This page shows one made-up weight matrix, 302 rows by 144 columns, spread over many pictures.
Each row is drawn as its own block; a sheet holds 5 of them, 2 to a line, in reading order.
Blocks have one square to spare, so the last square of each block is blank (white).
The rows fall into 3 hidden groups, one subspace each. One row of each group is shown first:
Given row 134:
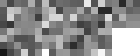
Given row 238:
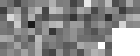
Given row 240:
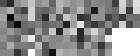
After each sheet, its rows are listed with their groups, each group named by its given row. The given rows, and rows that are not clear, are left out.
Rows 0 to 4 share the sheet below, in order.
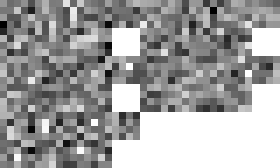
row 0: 240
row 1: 240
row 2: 134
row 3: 134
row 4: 240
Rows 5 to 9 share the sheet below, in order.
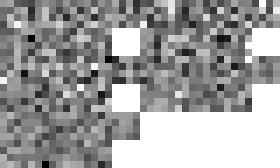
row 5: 240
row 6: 240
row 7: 238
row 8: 238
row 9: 134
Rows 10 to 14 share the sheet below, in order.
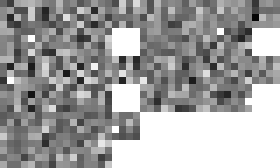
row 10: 240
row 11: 238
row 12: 240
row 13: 240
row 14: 238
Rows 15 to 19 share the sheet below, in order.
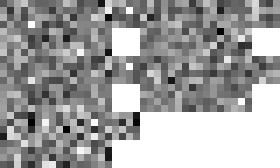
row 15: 134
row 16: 238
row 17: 134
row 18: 238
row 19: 240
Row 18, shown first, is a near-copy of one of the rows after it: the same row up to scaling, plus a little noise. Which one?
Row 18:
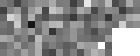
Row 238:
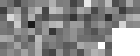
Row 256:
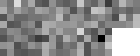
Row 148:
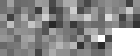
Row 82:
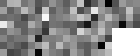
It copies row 238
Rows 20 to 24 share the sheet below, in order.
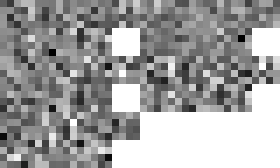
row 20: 240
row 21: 238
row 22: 134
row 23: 240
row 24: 240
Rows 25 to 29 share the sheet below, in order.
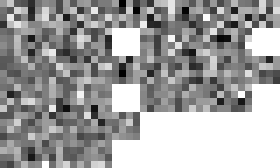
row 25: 240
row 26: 240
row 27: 134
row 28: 238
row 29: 134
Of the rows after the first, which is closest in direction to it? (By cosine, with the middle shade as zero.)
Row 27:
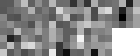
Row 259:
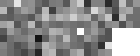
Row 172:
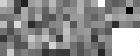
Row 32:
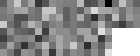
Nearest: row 259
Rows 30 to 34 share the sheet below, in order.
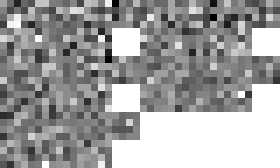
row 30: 238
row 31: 238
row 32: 238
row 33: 238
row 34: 134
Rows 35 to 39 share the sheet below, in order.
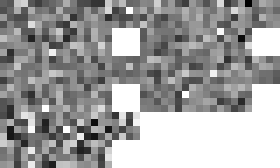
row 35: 134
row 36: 238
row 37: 134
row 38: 238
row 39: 240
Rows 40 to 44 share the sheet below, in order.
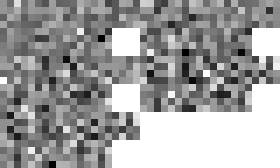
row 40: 238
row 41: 134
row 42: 240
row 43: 240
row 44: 240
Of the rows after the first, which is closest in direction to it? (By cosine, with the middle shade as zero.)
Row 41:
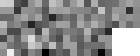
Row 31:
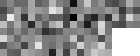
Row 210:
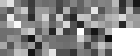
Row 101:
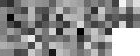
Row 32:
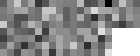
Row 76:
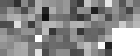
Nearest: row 101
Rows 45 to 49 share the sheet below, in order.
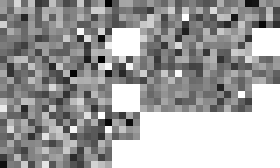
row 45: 238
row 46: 238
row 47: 134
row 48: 238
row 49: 134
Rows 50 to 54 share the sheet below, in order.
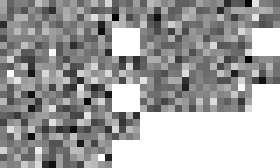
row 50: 238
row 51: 238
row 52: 240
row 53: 238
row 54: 238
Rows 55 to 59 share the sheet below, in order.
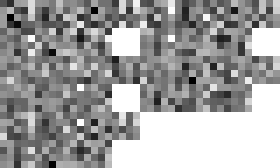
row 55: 240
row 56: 240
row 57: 238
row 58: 240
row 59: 240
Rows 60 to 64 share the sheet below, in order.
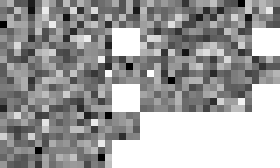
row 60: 240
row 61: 134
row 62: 134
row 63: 238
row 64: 238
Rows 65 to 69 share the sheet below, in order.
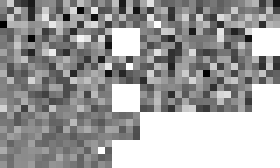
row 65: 240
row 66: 240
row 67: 134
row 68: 240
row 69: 238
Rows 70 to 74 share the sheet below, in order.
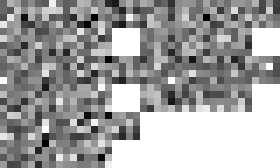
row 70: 238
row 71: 240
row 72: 238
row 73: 134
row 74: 238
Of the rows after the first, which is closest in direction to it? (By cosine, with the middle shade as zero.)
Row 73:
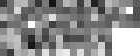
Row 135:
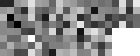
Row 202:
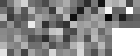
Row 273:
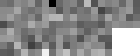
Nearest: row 273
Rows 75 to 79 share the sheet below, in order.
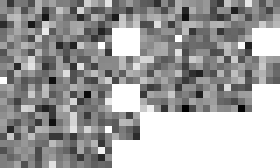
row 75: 238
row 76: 238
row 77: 240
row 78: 134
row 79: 238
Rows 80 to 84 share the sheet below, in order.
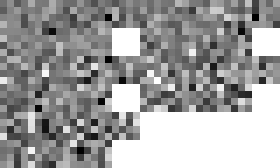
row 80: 238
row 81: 238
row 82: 238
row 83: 240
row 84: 240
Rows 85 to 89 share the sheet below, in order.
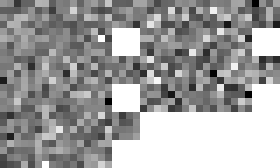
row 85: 238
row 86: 238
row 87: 240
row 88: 240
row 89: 134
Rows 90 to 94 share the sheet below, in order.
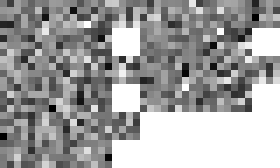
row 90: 238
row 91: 238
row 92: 134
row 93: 238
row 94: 240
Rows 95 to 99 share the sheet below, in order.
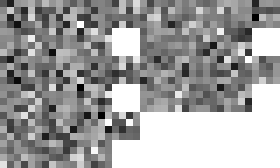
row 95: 240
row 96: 238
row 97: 240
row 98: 238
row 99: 134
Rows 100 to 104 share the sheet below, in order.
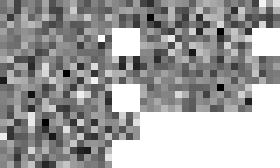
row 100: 238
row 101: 240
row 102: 240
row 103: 238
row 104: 240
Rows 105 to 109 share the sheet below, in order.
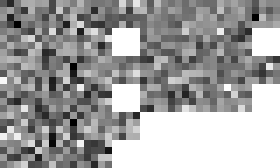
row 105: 240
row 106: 238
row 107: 240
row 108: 134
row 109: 240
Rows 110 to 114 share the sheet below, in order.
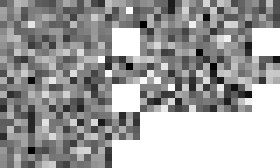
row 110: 134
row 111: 240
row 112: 134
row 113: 240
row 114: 240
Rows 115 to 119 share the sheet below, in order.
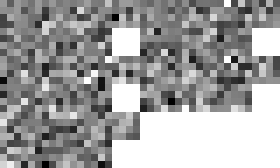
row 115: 238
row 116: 134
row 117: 238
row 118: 134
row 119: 134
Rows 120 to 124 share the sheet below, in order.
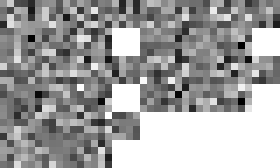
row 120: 240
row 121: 238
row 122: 238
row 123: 238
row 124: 238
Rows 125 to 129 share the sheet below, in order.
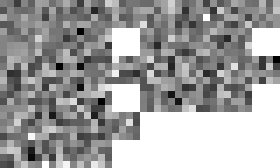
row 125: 238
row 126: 240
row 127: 238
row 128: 240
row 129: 134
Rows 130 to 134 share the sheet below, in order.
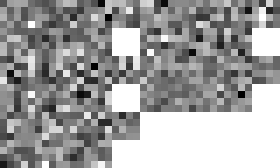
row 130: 134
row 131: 134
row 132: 240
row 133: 238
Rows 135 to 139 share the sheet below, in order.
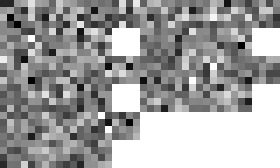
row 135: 240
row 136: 238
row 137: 134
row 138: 240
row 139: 134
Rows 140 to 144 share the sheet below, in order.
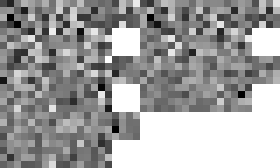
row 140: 240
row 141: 240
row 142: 238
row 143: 238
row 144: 238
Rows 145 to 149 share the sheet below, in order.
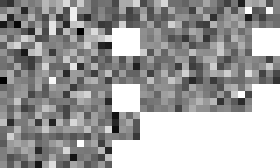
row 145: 240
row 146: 134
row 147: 240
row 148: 238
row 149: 238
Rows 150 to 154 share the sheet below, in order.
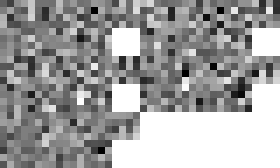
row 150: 240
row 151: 240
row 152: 240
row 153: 238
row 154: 238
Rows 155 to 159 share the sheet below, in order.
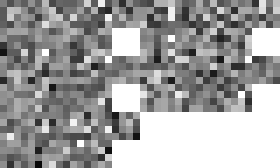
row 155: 134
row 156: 240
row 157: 238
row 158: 238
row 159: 238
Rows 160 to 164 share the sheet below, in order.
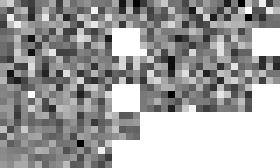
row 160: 240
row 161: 134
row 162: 240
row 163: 240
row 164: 238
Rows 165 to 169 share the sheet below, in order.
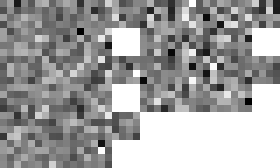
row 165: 238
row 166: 240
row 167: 134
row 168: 240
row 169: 238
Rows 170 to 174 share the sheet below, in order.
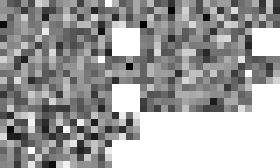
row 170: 238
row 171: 240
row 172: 134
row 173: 134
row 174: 240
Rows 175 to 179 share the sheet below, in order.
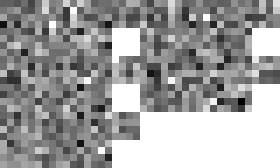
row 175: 240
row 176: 240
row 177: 238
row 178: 238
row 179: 238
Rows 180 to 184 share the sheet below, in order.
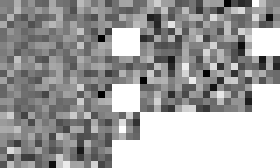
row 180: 238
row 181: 238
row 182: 238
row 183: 240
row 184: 134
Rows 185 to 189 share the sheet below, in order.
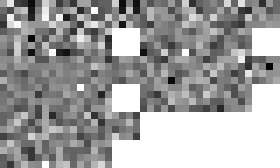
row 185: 240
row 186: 134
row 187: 238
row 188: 134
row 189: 134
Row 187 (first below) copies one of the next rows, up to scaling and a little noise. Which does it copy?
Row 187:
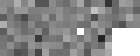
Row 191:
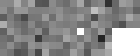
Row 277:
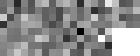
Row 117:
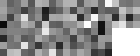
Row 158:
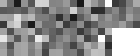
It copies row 191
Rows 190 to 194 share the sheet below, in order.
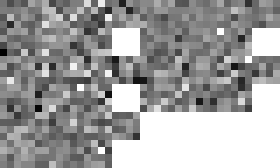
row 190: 134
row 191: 238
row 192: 238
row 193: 238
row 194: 238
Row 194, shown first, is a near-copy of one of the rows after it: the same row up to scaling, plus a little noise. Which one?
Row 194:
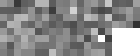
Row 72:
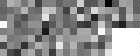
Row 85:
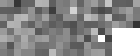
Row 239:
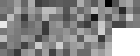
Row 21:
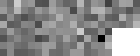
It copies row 85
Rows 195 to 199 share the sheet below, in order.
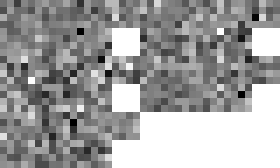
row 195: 238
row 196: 238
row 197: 134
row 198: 238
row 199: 240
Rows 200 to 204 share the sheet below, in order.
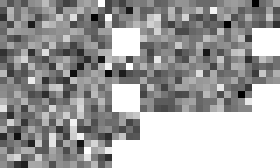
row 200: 134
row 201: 238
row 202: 134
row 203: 238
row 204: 240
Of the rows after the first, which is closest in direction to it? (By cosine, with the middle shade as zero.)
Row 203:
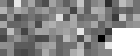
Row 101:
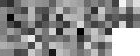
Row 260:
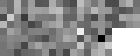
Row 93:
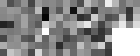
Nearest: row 260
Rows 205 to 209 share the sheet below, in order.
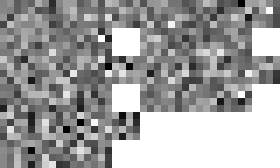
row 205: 238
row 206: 134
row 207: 134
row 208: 238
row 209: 240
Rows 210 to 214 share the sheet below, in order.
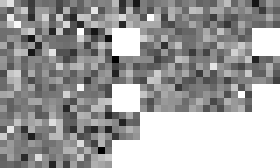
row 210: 240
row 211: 238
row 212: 238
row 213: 238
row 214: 238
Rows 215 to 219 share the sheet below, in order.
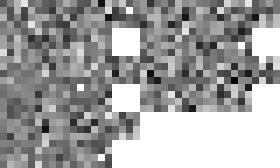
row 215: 134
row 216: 238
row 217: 238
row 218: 240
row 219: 238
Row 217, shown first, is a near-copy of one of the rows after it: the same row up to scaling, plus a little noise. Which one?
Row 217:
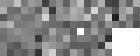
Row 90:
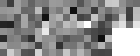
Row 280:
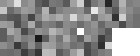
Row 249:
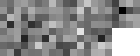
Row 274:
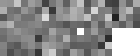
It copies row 274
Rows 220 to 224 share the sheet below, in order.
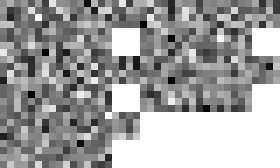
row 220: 134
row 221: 240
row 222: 240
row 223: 134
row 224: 238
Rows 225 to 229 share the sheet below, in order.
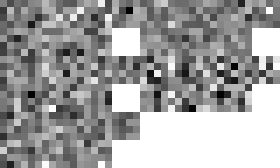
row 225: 134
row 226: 134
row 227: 240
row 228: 240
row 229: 134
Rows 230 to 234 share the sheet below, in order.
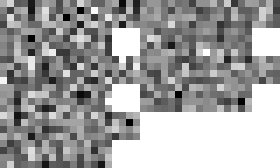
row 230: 240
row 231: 134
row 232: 240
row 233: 238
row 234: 134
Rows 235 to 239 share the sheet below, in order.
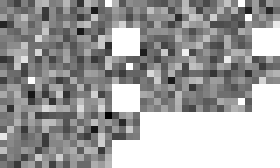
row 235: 238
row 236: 134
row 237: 134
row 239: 238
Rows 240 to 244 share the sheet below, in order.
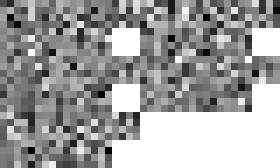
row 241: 240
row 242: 238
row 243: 238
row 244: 240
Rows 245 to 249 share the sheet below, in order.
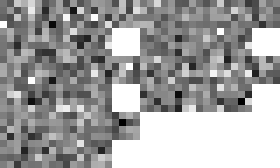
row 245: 240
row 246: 238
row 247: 134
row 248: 238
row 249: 238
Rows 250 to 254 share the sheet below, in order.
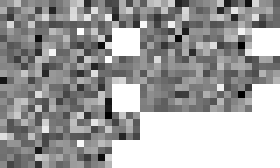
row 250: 238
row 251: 238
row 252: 238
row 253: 238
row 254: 238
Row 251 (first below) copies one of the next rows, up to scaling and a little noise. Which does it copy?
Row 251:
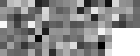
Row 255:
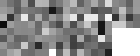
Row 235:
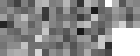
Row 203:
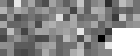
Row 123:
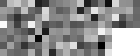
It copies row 123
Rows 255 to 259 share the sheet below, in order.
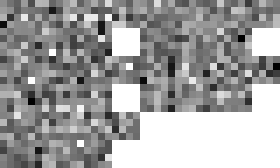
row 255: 238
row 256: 238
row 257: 134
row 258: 240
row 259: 238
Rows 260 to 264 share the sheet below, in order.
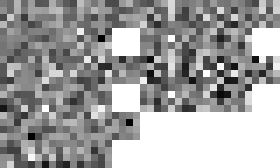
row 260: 238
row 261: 240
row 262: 134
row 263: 240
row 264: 134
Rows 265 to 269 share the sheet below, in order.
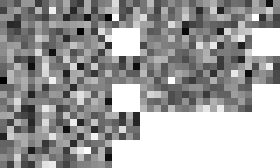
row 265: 238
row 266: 238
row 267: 240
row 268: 134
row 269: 240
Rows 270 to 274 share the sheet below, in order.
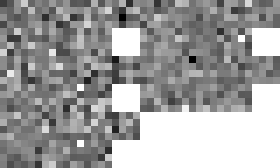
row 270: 134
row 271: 238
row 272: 238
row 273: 134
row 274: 238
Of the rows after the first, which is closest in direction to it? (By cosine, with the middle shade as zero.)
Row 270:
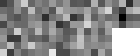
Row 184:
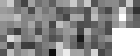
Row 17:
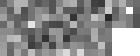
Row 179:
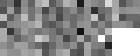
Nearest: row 17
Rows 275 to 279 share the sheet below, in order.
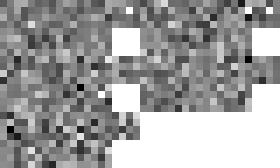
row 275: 134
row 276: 134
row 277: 238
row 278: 238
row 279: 240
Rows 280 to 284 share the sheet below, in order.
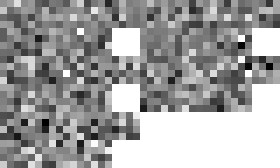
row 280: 238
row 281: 238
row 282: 240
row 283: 134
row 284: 240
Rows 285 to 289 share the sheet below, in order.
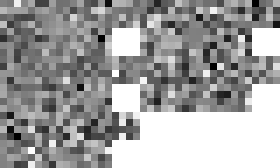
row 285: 238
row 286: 238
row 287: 238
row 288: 240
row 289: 240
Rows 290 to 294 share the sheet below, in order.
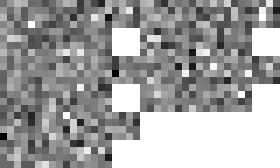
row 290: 134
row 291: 134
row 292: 238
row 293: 238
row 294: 240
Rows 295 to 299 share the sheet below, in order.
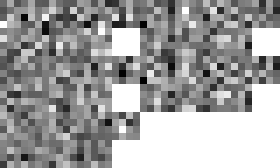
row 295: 238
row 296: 240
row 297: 134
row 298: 240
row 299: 134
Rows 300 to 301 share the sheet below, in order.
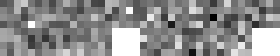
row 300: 134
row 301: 238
